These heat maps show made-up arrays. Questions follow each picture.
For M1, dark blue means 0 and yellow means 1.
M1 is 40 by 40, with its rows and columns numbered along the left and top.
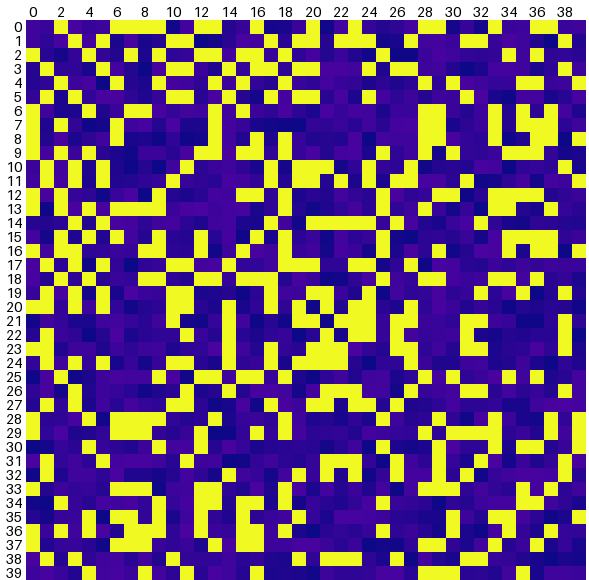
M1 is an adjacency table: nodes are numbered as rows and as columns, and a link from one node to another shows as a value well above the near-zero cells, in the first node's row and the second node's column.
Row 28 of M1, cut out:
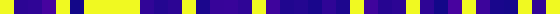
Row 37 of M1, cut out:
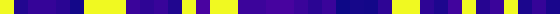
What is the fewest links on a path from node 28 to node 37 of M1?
1
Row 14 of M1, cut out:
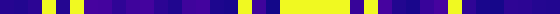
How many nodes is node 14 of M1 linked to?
10
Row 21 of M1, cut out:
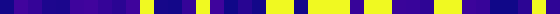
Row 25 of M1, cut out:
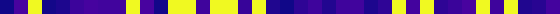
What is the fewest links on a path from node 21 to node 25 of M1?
4
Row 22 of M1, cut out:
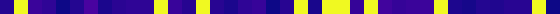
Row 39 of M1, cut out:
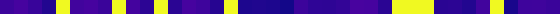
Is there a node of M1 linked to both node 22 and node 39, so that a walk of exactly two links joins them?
yes
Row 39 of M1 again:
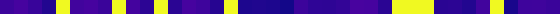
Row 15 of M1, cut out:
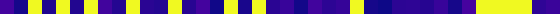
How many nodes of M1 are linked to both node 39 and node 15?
3
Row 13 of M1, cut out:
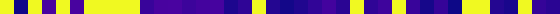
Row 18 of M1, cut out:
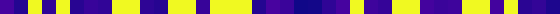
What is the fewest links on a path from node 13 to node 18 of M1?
1
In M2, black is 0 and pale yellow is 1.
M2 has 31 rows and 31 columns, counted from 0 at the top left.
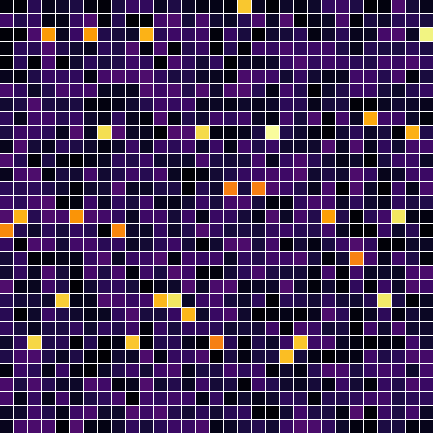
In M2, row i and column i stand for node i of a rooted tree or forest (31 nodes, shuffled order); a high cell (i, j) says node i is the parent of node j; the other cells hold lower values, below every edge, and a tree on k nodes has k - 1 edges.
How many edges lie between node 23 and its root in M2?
2
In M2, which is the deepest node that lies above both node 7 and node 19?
9
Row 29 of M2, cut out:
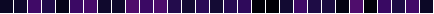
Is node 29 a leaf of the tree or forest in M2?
yes
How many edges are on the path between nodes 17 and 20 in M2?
6
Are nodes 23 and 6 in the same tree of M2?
yes
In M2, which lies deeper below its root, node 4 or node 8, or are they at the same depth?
node 8
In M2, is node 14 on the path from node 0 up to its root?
no
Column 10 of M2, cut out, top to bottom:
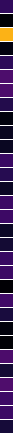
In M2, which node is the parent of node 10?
2
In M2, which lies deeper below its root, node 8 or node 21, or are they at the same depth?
node 8
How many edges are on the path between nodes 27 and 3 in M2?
4
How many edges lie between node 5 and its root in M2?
2
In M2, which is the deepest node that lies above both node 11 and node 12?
21
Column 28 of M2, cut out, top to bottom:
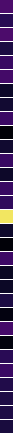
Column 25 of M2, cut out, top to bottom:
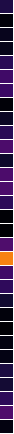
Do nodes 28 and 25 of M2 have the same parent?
no
